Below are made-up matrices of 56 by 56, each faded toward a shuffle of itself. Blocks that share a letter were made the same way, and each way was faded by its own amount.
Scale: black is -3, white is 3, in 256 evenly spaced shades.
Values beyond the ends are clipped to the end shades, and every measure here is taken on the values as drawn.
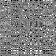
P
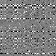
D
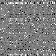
P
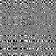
D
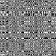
D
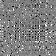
P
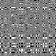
D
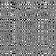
D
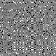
P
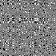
P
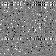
P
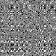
P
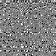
P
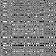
D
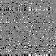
P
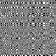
D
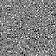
P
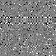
P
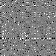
P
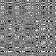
D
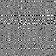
D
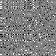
P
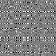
D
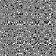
P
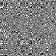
P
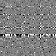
D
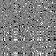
P
